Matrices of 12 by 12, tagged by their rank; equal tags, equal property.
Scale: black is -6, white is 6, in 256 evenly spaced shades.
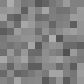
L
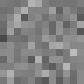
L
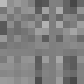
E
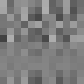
E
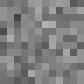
L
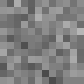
L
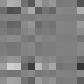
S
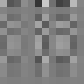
S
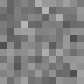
L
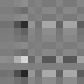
S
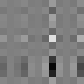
S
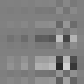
S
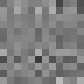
E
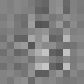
E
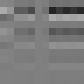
S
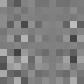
E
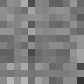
E
